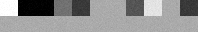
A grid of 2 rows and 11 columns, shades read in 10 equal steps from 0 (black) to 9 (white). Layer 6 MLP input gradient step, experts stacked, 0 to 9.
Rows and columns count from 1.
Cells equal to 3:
1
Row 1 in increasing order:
0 0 2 2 3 4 6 6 6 8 9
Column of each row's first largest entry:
1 1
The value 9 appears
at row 1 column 1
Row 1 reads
9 0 0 4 2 6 6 3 8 6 2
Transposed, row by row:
9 6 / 0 6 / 0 6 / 4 6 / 2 6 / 6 6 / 6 6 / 3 6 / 8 6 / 6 6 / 2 6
